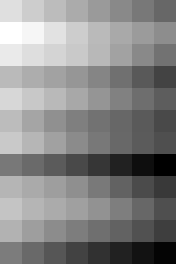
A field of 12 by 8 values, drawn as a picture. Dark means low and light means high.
The halves do not mirror each other. The top left is the ninth with the highest average. Values rise toward the top left. Streaks run across, left to right.
